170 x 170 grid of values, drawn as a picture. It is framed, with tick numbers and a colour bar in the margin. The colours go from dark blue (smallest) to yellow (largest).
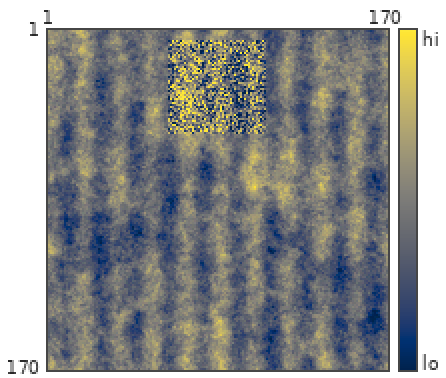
Odd patch: rougher, in the top middle. Roughest part: top middle. Grain: blotchy. Stripes: upright, repeating 10 times.
